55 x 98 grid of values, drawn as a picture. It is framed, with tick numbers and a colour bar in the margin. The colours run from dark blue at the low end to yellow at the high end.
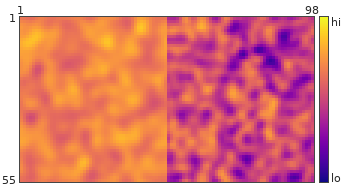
The table splits into one row of 2 panels. Panel 1,1: high, blotchy. Panel 1,2: middling, blotchy, strong in contrast.
